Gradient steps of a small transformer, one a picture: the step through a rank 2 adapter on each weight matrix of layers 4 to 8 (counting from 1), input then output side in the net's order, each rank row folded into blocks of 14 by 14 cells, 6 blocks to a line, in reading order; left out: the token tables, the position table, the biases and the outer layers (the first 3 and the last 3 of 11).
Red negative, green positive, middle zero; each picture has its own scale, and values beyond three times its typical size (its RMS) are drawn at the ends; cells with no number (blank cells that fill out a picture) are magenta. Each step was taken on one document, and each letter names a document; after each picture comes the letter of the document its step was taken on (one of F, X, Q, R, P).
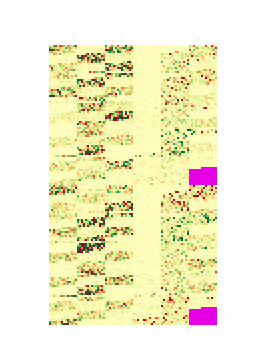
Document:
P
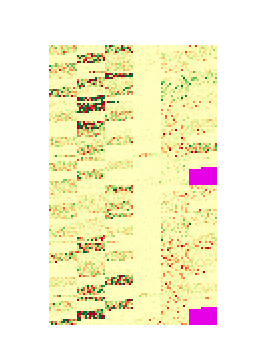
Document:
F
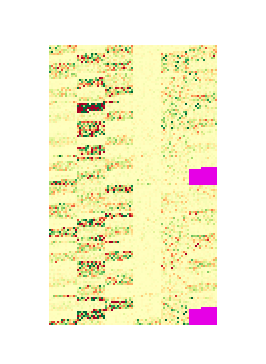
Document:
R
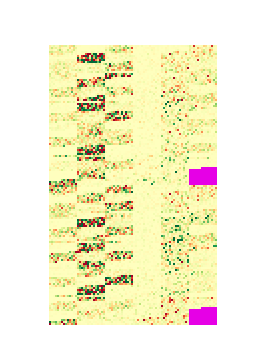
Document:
P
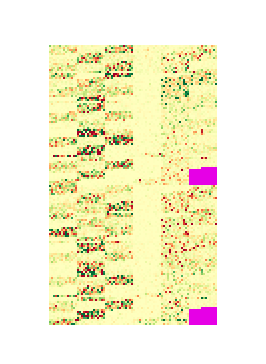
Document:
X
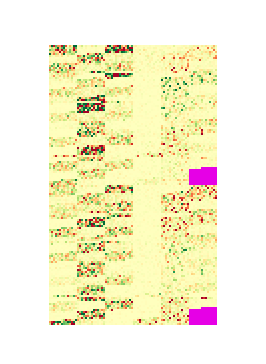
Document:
X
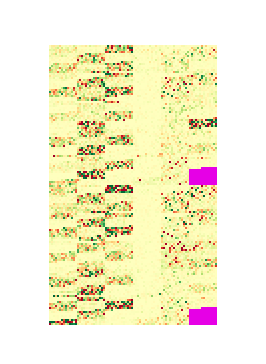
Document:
X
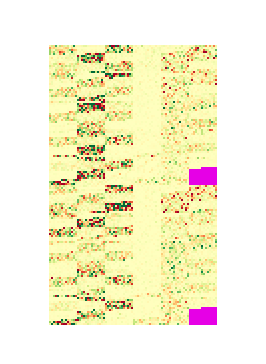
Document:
X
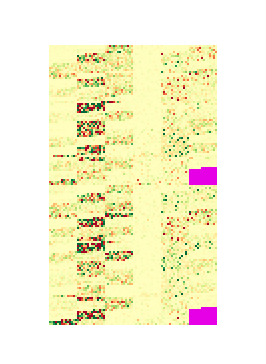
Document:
R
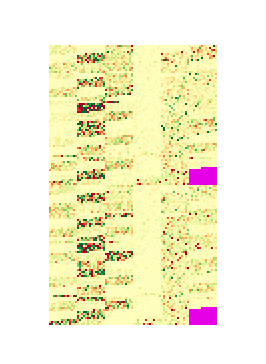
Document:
R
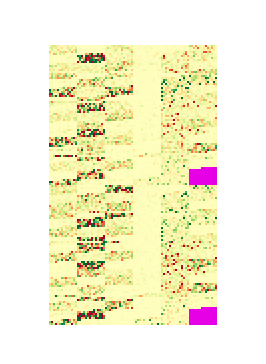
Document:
F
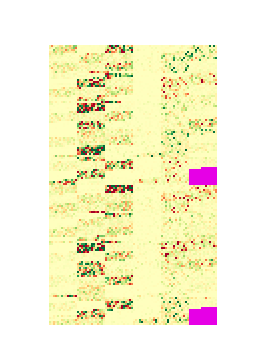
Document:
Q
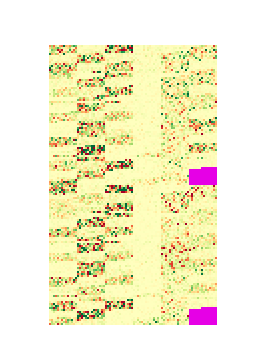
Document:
X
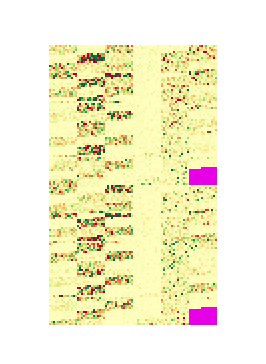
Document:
R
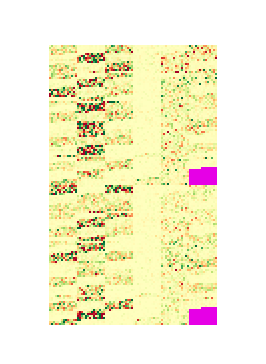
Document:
F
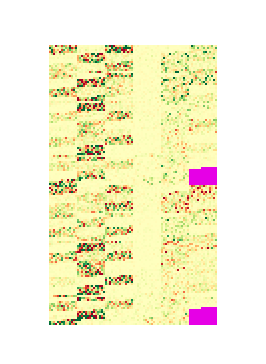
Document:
P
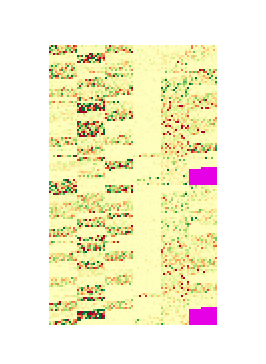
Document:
F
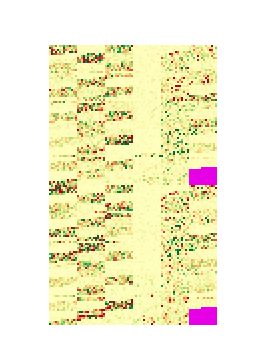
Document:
P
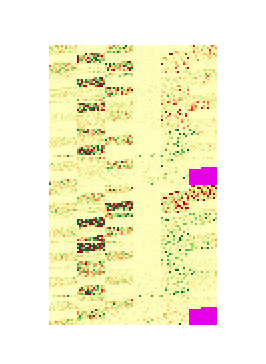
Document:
P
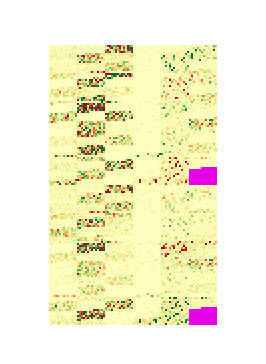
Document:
Q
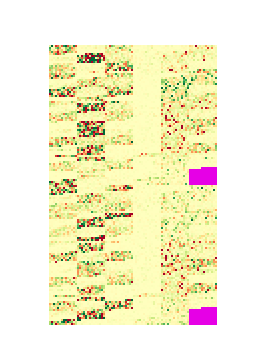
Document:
F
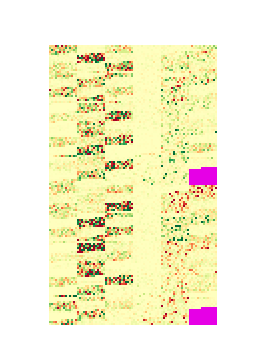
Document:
P
